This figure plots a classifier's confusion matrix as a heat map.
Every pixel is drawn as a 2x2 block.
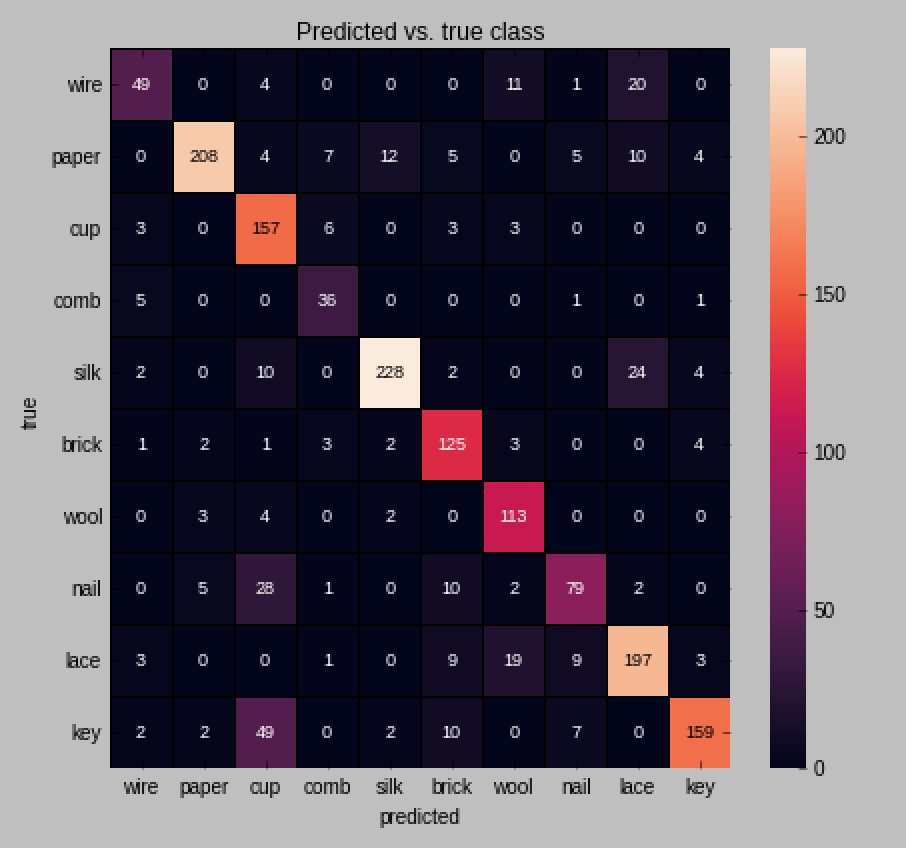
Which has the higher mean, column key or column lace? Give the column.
lace
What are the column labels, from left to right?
wire, paper, cup, comb, silk, brick, wool, nail, lace, key
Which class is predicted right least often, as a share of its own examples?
wire
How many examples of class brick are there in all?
141
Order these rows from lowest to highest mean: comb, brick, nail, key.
comb, nail, brick, key
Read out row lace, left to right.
3 0 0 1 0 9 19 9 197 3
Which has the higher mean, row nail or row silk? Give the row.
silk
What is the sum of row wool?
122
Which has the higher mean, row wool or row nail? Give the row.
nail
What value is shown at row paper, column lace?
10
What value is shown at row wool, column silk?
2
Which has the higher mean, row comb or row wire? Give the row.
wire
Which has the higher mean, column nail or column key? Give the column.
key
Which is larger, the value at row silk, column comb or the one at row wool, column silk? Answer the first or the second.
the second
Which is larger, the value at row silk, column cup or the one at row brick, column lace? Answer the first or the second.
the first
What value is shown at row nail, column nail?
79
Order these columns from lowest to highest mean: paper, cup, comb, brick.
comb, brick, paper, cup
